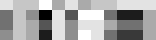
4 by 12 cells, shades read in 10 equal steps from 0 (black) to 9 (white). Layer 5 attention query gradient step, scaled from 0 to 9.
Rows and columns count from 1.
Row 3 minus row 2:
0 0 1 3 0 2 -1 -1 2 3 3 0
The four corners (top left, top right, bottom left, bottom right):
8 8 5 6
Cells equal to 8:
11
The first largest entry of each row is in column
4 7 5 7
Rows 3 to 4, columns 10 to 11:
4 4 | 2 2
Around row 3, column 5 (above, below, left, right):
8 8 3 5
